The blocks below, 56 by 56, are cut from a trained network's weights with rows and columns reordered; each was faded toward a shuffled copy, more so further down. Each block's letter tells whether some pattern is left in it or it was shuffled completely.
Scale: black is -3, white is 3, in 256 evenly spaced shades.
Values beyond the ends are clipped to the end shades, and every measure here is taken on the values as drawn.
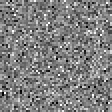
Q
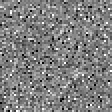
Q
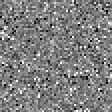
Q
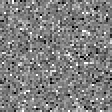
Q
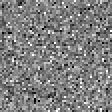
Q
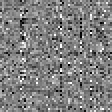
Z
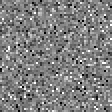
Q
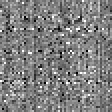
Z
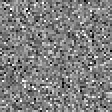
Q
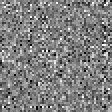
Z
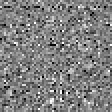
Z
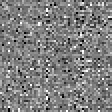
Z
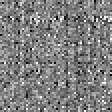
Z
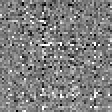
Z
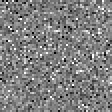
Q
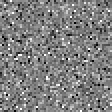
Q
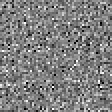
Z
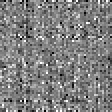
Z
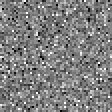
Q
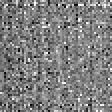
Z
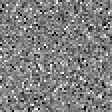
Q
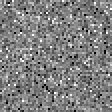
Q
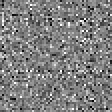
Z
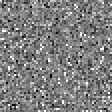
Q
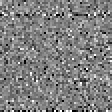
Z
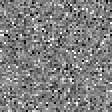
Q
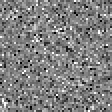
Q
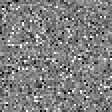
Q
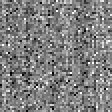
Z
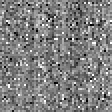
Z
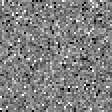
Q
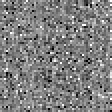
Z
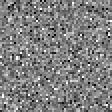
Q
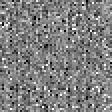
Z
